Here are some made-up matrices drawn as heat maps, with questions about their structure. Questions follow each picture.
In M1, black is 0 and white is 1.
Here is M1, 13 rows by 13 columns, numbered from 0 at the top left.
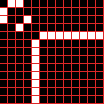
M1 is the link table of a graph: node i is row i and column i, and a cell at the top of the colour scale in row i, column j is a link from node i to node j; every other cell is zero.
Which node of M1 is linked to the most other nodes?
node 4
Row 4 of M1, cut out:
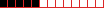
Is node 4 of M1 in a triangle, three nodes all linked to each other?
no
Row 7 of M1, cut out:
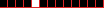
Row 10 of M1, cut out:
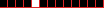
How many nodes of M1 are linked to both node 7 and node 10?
1
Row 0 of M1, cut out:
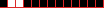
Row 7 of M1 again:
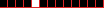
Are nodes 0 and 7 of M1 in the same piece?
no
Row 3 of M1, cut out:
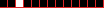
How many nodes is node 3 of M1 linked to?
1
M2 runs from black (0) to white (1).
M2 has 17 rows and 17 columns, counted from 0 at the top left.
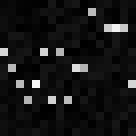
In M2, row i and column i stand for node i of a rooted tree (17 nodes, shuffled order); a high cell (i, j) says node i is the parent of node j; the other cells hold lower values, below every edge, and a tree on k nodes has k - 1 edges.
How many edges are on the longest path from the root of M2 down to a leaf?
3
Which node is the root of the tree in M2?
12
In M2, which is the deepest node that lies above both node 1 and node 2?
8
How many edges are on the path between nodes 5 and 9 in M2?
4
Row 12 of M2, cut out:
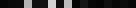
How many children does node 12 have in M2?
3
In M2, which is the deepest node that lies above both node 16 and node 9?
8
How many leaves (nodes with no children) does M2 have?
11
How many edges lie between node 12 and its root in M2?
0
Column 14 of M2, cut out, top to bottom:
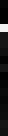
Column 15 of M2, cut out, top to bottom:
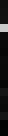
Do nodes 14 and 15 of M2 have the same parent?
yes
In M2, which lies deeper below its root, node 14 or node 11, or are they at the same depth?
node 11
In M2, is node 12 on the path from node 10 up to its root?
yes
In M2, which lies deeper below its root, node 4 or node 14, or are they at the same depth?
node 4
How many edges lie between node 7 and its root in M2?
2
